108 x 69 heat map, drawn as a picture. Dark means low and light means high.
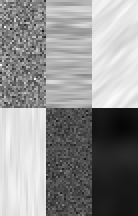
The table splits into 2 rows of 3 panels. Panel 1,1: middling, fine-grained, strong in contrast. Panel 1,2: high, streaked across. Panel 1,3: very high, slanting up to the right, faint in contrast. Panel 2,1: very high, streaked downward, faint in contrast. Panel 2,2: low, fine-grained. Panel 2,3: very low, smooth, faint in contrast.
